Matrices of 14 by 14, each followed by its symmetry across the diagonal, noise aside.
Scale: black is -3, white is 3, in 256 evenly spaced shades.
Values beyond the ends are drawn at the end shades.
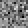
neither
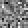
antisymmetric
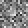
symmetric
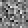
antisymmetric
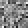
symmetric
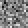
neither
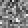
neither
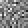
symmetric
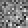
symmetric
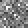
symmetric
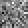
antisymmetric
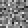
antisymmetric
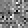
antisymmetric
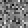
neither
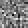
antisymmetric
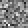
neither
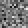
neither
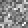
symmetric
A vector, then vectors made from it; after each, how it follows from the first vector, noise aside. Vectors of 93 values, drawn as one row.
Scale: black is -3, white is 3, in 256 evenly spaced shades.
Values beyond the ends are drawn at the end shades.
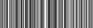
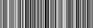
sign-scrambled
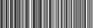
wrapped around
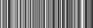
wrapped around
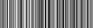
sign-scrambled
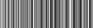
wrapped around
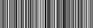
sign-scrambled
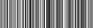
sign-scrambled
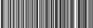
wrapped around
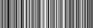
sign-scrambled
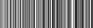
wrapped around
